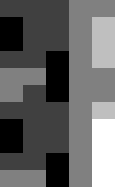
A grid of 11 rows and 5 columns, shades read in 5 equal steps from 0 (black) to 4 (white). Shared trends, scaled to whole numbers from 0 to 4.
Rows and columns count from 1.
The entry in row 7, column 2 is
1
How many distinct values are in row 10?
4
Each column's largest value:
2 2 1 2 4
